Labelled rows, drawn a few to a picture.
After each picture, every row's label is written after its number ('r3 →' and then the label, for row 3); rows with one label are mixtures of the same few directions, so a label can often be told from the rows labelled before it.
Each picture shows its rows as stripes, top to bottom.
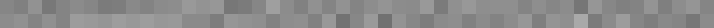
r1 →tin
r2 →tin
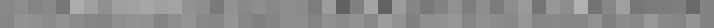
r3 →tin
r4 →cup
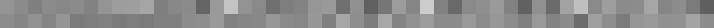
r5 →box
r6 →tin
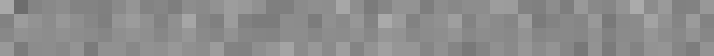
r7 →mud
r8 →cup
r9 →cup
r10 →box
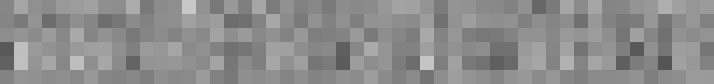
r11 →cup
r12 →tin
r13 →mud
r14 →mud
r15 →mud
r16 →box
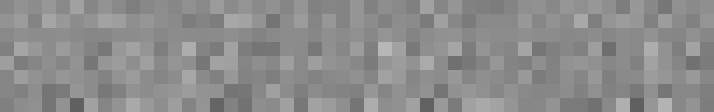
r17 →mud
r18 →tin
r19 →cup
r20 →cup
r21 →box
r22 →cup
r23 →tin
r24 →mud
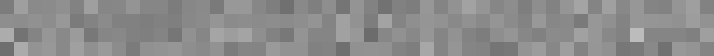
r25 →box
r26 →tin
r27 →mud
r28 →mud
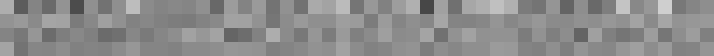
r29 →mud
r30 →tin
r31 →tin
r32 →mud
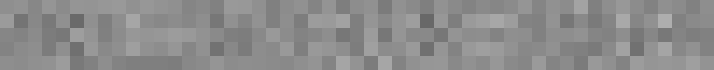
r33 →tin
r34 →mud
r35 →tin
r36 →mud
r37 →tin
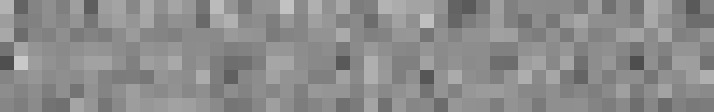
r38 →box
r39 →box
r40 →mud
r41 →mud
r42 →mud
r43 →box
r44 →mud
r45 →tin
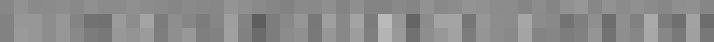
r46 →box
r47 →cup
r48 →cup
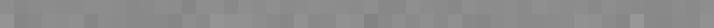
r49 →cup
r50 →mud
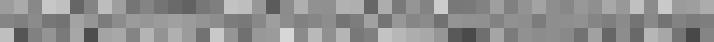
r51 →tin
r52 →tin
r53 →box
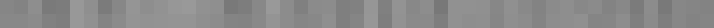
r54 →tin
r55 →tin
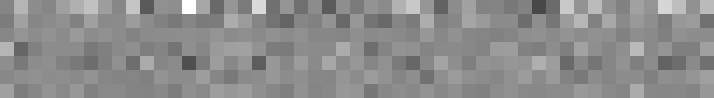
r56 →cup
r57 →box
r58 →mud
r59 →mud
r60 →cup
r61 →box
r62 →mud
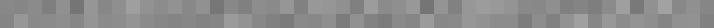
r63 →mud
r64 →box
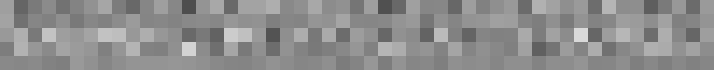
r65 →cup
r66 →mud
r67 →tin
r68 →cup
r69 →tin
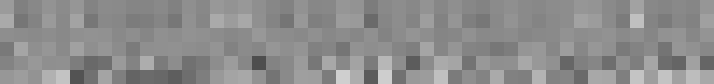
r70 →mud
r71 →mud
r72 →cup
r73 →mud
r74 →cup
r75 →tin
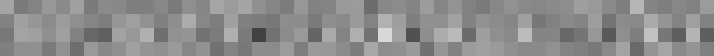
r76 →mud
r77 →cup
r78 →cup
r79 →mud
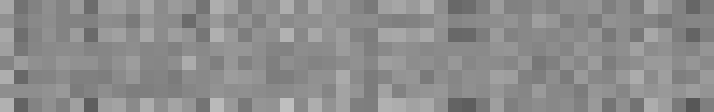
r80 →box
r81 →cup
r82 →box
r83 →mud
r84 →cup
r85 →mud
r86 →tin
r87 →box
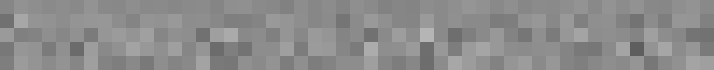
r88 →box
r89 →mud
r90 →box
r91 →mud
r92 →box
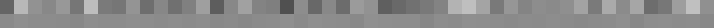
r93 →box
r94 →mud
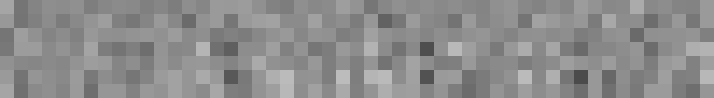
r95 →mud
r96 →cup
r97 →mud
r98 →box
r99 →cup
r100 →box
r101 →box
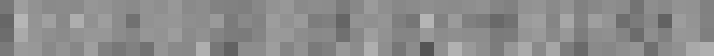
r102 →mud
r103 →mud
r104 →mud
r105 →box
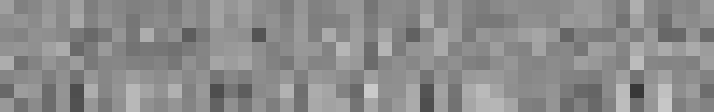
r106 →mud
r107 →mud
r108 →cup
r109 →tin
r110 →mud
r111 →mud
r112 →mud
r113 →mud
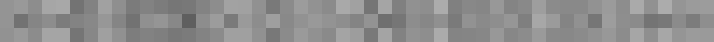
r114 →tin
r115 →cup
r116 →tin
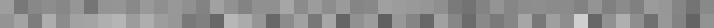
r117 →box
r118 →tin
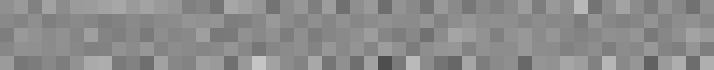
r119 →tin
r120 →tin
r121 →box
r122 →cup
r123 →cup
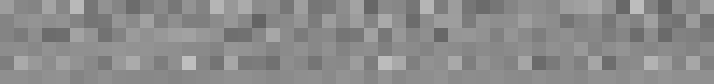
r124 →mud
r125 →cup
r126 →tin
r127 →tin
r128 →cup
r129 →tin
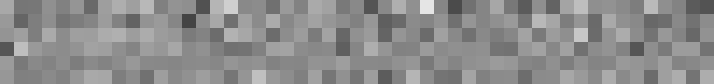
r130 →box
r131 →cup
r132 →tin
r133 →mud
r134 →mud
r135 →cup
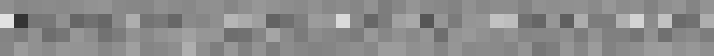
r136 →cup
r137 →mud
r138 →tin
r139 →cup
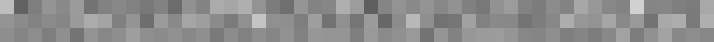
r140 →mud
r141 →cup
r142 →mud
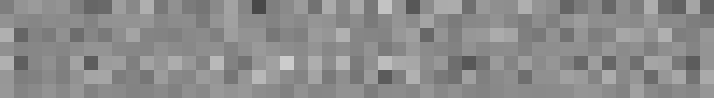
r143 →cup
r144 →box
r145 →mud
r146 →cup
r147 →box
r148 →cup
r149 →mud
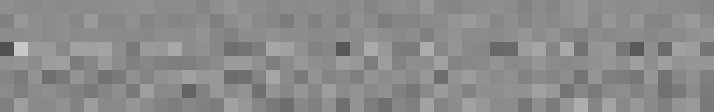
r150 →box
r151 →box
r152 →box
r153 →mud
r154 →tin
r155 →tin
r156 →cup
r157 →box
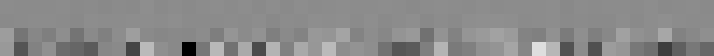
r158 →cup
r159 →mud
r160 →mud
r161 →cup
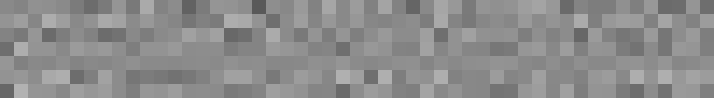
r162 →cup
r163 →tin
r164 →tin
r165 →mud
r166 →mud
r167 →tin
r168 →mud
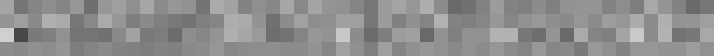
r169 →box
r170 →tin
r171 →mud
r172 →tin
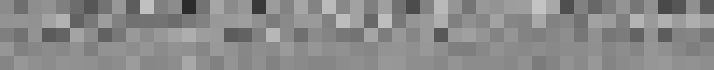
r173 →cup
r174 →tin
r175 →tin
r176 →box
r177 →cup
